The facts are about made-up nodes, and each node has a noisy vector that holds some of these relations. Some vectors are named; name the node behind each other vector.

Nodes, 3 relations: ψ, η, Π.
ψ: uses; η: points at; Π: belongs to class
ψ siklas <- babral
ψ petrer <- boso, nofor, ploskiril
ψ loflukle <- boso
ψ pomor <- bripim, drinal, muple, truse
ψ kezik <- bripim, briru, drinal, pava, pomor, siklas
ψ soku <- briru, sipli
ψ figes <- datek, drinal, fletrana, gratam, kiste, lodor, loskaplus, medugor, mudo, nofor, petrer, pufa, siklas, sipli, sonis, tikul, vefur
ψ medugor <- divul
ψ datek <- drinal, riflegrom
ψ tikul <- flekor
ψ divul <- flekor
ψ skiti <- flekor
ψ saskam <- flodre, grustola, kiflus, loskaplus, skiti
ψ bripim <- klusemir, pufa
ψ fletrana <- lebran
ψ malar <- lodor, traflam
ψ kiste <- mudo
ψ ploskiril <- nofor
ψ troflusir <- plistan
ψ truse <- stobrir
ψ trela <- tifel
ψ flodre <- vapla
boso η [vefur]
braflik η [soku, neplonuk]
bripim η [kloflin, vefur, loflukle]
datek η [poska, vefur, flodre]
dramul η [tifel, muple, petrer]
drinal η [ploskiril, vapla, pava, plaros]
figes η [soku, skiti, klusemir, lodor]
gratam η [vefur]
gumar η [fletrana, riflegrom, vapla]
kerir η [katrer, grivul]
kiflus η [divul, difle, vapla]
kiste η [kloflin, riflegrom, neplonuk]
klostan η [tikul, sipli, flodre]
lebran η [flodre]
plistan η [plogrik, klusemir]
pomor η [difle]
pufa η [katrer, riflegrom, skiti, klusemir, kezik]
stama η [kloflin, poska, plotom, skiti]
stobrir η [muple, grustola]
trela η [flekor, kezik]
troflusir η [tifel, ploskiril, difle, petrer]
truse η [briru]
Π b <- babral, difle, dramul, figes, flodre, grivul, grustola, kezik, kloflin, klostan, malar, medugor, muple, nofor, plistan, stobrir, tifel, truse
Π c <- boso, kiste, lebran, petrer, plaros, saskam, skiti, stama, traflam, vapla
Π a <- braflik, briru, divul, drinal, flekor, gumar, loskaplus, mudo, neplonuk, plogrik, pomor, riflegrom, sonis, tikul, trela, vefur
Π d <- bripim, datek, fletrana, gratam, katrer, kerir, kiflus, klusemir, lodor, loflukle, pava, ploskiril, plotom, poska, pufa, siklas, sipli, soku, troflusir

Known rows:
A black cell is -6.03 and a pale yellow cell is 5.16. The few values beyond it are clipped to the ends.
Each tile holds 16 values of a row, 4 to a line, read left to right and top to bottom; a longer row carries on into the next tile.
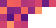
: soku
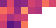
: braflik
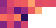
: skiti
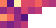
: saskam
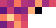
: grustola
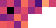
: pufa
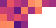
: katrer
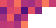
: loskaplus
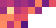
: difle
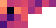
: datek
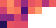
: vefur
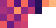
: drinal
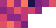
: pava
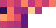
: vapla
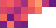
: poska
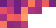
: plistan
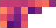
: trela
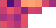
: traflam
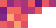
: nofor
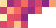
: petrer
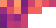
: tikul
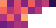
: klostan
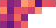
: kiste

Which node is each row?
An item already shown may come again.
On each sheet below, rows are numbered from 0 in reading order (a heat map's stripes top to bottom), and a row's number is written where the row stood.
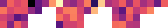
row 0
pomor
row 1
boso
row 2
fletrana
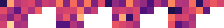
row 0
klusemir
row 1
klostan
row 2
truse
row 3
kiflus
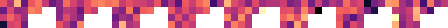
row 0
flodre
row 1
flekor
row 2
sipli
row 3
malar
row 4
loflukle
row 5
dramul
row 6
pomor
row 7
troflusir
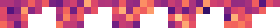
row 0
kerir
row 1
grivul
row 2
kloflin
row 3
grustola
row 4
nofor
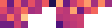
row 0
klostan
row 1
lebran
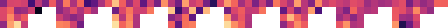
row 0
muple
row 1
pava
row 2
ploskiril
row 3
figes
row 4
ploskiril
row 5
grustola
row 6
siklas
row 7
gumar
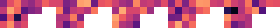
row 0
briru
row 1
kiste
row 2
plaros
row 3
lodor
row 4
kiflus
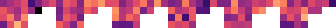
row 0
stobrir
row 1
flekor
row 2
stama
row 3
truse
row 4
riflegrom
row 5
klostan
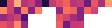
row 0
kezik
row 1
divul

